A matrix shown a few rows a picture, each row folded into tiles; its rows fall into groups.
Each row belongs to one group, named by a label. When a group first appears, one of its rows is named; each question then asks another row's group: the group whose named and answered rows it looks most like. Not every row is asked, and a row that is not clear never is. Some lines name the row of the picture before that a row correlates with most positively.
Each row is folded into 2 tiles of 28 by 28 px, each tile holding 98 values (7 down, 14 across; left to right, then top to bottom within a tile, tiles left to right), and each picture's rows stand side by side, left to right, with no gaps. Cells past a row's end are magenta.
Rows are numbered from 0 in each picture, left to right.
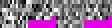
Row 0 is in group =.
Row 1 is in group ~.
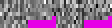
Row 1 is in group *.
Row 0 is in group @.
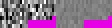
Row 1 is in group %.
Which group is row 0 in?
~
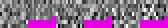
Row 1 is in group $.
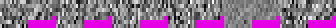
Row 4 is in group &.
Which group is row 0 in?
$
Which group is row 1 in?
*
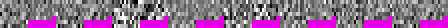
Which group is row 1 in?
$
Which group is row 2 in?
=
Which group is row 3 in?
@
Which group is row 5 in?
@
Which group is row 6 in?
*
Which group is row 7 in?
$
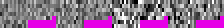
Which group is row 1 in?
*
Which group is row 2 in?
=
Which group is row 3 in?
~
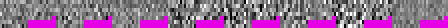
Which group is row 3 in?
$
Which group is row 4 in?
~
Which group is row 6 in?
@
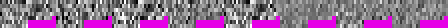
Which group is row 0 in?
=
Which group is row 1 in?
~
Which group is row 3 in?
*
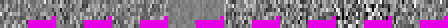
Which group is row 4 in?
&
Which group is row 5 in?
*
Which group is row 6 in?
~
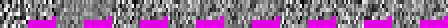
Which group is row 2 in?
*
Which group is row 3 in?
&
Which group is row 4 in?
$
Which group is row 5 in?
*
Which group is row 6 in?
=
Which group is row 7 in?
&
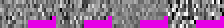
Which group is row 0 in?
~
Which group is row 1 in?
$
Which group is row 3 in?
@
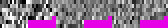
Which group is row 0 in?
=
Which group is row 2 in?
*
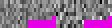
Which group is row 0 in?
*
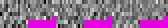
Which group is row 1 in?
$
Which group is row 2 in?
@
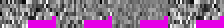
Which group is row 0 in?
=
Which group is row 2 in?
%
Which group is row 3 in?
=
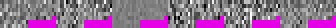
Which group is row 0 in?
@
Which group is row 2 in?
%
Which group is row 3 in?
~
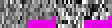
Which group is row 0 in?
*
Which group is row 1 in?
=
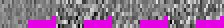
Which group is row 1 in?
$
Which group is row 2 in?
@
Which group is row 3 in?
&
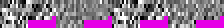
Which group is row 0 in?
=
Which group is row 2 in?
=
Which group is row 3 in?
@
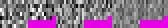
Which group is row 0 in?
~
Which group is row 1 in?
&
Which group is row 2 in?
%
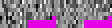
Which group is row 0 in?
~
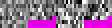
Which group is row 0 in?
~
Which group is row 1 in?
=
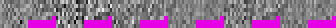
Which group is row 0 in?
&
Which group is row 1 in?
*
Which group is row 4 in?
*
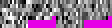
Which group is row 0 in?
=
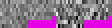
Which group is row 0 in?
$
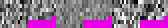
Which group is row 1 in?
$
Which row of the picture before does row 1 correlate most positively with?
0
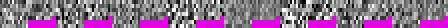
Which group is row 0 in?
=
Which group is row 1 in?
~
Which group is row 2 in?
*
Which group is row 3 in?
@
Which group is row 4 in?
%
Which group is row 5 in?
=
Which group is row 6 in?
$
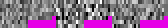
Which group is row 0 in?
*
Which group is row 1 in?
~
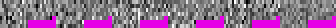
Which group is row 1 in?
%
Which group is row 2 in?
&
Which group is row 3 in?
@
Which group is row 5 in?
*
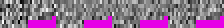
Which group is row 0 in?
*
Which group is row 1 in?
@
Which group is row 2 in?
$
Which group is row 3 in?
*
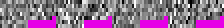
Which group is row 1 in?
=
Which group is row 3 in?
*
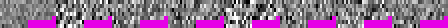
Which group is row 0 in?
$
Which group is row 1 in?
@
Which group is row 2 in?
&
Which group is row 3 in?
$
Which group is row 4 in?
=
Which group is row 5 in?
~
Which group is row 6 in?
=
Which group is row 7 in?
$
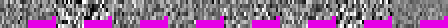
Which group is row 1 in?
=
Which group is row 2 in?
&
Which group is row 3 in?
%
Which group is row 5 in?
=
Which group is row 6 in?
@
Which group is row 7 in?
%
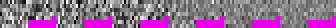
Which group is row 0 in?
=
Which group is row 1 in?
*
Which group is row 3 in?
@
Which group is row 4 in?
$
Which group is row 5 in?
$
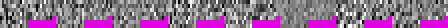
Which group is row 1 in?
&
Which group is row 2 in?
~
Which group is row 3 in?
&
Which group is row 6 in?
@
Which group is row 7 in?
%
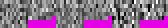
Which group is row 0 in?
*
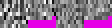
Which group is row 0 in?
@
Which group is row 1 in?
*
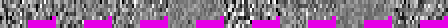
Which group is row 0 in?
~
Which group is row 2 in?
&
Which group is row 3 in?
&
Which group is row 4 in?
@
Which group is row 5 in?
&
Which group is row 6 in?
&
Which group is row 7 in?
$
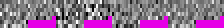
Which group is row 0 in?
@
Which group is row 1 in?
~
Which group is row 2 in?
%
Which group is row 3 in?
@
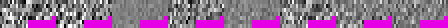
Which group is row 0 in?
=
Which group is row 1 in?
@
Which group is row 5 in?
=
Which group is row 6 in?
@
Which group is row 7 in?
&
